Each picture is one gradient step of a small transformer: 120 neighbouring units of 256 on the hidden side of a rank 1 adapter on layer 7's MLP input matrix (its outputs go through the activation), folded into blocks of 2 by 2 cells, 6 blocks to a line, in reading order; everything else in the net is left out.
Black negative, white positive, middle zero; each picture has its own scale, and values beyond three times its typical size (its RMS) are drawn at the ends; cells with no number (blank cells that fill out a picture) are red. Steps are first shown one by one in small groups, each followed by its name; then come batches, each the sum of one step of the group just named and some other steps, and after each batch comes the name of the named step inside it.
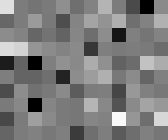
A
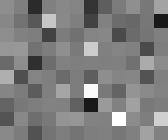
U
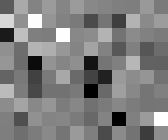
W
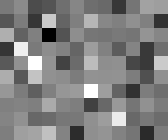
U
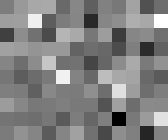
W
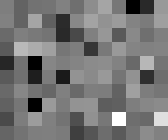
A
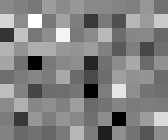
W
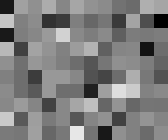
W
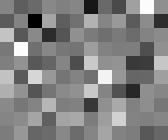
U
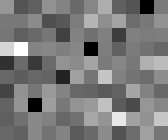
A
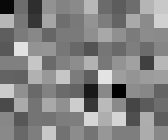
W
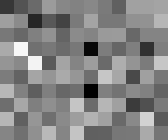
W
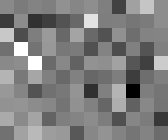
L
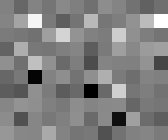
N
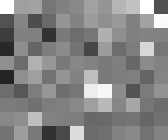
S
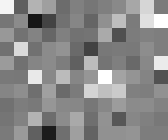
S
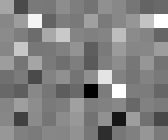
N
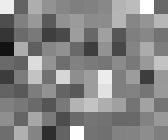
S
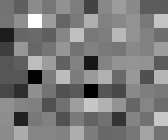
N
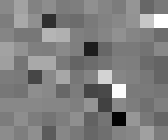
N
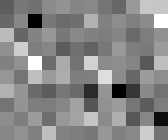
L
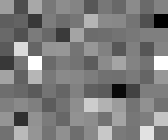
L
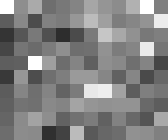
S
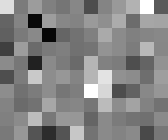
S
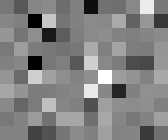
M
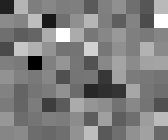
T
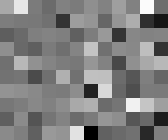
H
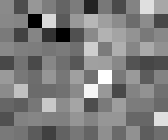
M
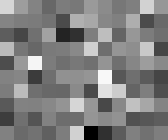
H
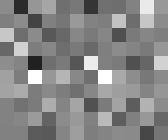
M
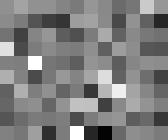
H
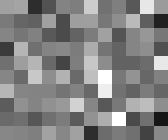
H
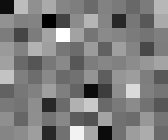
T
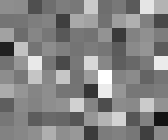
H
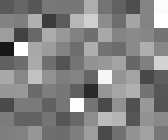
T
